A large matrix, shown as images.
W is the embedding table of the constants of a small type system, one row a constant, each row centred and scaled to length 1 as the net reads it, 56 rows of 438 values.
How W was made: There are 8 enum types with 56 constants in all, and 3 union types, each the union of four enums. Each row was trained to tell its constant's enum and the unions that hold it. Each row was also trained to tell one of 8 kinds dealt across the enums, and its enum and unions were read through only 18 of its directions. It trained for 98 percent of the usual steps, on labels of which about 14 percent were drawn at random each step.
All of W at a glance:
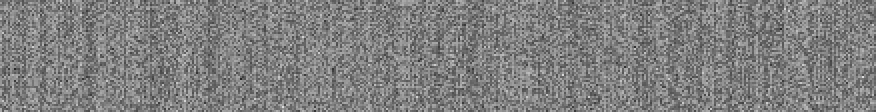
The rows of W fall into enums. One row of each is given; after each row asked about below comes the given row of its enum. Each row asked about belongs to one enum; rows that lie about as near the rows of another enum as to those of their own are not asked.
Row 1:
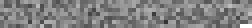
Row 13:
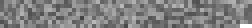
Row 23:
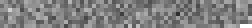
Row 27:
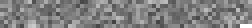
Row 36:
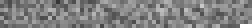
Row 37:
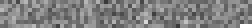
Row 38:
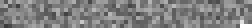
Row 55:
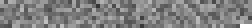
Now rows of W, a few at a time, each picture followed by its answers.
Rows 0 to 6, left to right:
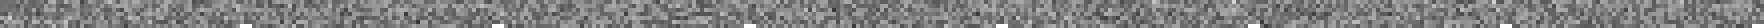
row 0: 13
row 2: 13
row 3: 27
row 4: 55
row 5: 13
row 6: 37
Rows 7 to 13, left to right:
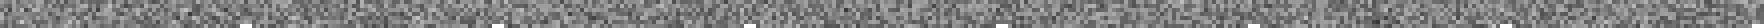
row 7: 55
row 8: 1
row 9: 38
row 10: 37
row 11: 36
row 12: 1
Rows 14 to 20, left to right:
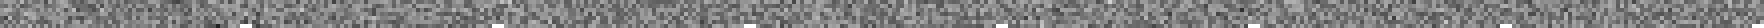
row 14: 27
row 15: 38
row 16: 23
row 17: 38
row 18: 55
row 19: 55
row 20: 1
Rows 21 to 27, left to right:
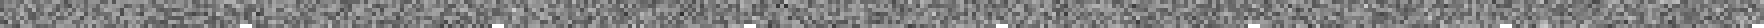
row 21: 13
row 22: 55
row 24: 36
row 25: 55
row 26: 36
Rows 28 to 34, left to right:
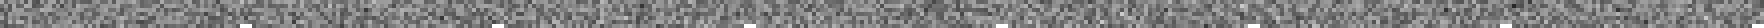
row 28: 38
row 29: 1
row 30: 38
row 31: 27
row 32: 27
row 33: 38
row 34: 36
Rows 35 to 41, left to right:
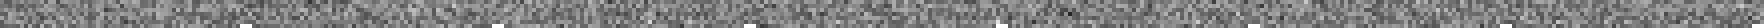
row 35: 38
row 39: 37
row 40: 36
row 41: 1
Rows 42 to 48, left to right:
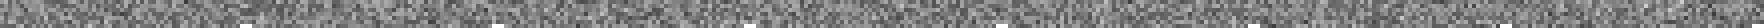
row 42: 55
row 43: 13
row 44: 36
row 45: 55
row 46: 1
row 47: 1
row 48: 37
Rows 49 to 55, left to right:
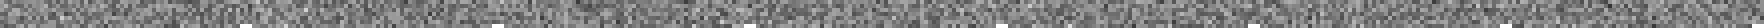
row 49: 38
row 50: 23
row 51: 27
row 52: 13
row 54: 1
